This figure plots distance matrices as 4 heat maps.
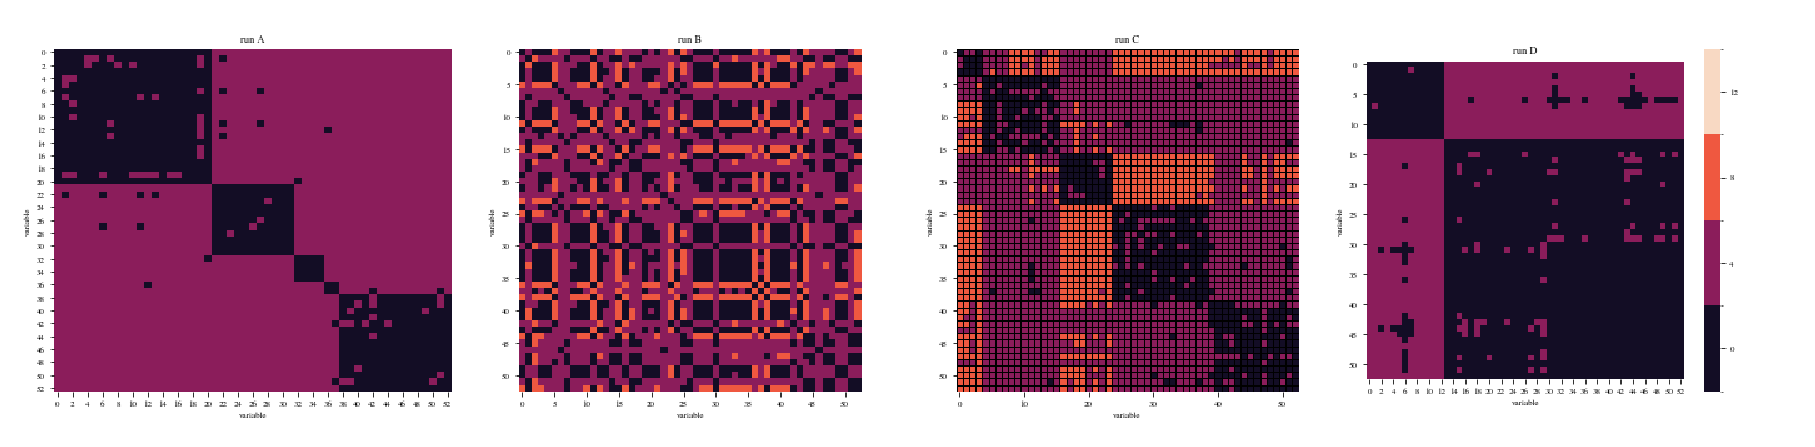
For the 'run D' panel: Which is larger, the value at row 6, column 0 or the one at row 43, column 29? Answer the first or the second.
the second
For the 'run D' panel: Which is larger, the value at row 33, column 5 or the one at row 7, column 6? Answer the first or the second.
the first
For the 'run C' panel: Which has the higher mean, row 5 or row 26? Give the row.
26
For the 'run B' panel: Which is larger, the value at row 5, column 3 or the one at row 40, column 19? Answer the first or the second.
the first
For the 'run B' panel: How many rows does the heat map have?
53
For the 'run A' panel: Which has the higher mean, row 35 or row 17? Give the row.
35
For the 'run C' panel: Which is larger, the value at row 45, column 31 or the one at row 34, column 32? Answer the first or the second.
the first
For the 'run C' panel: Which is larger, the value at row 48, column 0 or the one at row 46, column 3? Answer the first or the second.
the second
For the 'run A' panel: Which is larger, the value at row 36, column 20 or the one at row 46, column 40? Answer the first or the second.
the first
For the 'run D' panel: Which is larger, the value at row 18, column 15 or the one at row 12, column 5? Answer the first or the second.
the first
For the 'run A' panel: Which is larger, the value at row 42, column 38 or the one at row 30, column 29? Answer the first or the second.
the first
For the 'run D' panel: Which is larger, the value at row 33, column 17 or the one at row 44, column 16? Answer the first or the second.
the second
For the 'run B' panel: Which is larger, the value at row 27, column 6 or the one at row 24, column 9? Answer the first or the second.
the first
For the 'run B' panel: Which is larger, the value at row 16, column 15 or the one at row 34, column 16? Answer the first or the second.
the first
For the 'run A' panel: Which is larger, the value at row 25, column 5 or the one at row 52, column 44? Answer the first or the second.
the first
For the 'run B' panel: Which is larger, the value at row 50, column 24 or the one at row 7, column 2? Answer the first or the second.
the second
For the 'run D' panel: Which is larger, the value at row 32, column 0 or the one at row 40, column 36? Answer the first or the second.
the first
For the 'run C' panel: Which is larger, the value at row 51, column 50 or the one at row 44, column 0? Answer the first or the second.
the second
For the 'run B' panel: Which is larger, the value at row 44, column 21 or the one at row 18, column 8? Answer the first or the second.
the first
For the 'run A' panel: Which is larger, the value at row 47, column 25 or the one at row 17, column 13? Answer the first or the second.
the first
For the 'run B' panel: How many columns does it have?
53
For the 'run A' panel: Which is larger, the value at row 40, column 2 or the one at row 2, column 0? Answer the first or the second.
the first
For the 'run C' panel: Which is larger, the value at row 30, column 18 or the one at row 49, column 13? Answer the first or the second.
the first
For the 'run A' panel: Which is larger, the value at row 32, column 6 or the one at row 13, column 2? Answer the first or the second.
the first
